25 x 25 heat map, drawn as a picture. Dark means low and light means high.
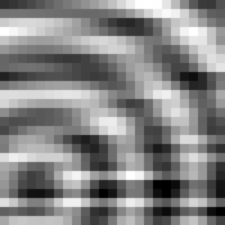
Ninth with the highest average: top right. Ninth with the lowest average: bottom right. Mirror symmetry: none. Rings: centred on the bottom left.
